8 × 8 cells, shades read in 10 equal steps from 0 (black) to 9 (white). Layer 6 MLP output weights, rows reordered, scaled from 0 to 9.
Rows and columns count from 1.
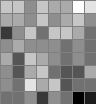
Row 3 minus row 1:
-5 -2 2 -3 1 1 -3 -4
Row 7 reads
5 4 8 6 7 3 4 4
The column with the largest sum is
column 3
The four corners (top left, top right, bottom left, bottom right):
7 8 4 1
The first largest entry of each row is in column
7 4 3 2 3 4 3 3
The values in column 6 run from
3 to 7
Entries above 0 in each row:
8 8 8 8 8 8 8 7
